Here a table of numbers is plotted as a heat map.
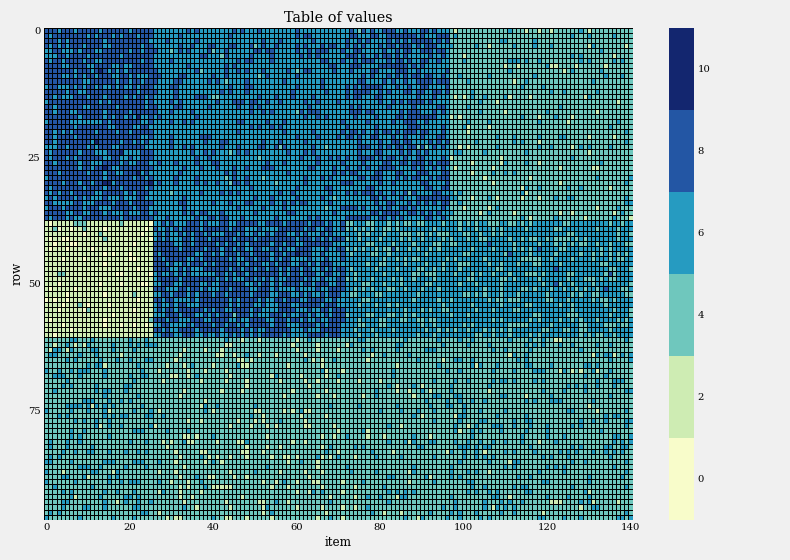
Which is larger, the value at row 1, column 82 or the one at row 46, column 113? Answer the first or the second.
the first
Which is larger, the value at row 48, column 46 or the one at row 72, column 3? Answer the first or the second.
the first
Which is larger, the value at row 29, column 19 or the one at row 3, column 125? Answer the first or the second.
the first
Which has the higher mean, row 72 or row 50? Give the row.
50
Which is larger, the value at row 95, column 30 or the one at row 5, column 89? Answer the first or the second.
the second
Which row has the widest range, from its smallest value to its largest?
44
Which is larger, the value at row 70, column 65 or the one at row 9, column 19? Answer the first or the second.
the second
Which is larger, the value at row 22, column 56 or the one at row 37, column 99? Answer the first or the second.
the first
